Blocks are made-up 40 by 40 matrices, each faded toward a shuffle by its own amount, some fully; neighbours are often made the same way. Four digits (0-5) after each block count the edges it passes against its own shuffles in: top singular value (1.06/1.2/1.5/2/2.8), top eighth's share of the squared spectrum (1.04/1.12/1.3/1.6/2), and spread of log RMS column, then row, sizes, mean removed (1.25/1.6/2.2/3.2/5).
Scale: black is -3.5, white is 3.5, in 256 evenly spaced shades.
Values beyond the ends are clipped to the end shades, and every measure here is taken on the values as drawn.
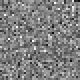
0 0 0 0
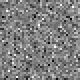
0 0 0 0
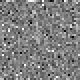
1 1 0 0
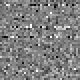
1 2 0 2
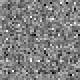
1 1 0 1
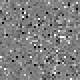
1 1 0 0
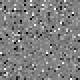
0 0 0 0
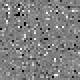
2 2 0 0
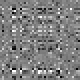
4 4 3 3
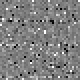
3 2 0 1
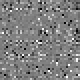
3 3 1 1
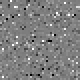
1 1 0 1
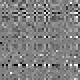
4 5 2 3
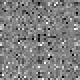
3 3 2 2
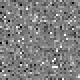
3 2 1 0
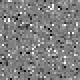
0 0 0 0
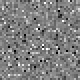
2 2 0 0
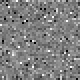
2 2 0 0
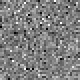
1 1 0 0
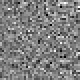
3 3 1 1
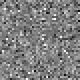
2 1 0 0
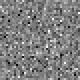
0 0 0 0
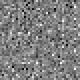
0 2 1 0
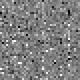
1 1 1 0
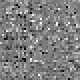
3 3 2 1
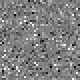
1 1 0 0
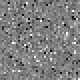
0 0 0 0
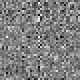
3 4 2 2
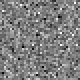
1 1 0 0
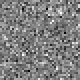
2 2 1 0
